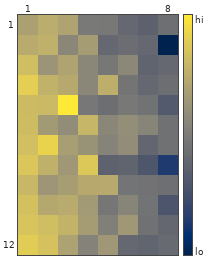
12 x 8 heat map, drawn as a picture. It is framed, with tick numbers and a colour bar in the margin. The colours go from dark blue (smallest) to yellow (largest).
Stripes: none. Slope: up to the left. Ninth with the lowest average: top right. Roughest part: centre.
